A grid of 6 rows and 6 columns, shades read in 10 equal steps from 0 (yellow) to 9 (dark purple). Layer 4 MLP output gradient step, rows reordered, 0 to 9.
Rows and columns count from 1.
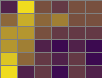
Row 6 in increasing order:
0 7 7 8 8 9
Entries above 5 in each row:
5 2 4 4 4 5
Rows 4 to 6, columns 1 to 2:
3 4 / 1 5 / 0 8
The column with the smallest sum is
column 1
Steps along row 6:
up down up down up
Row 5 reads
1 5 7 8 7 9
